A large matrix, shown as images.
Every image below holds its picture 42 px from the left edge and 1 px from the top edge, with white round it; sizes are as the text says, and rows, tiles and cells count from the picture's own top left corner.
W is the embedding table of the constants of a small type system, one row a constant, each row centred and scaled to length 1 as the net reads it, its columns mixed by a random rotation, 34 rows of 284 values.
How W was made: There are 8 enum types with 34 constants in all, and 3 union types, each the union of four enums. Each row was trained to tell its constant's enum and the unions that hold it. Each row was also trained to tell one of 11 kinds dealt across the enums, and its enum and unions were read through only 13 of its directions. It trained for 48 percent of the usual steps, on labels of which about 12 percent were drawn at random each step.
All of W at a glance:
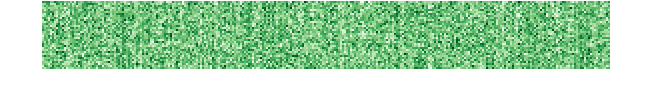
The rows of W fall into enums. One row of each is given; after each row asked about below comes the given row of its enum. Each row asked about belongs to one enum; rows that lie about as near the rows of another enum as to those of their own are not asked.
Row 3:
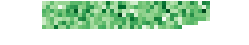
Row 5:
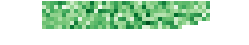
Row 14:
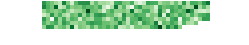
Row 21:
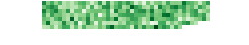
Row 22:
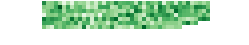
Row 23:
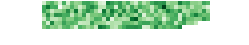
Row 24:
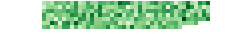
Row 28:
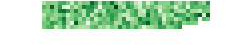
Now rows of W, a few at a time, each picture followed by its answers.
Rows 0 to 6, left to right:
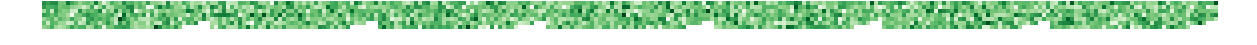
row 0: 21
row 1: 21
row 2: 5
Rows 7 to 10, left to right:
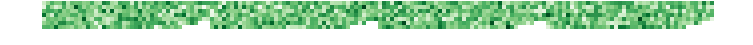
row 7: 3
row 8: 22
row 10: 21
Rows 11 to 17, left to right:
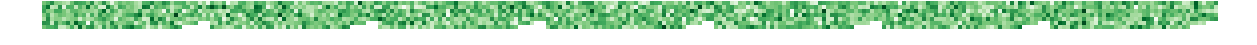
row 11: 5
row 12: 28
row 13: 24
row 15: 21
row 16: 28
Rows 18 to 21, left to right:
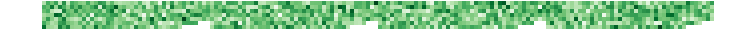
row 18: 28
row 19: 24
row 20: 3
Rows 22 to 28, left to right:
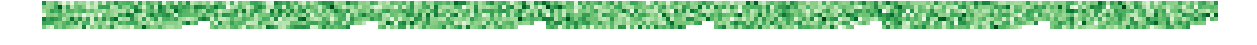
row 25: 14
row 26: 28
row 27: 22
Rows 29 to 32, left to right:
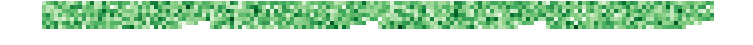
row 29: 5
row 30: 14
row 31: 3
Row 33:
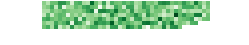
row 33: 5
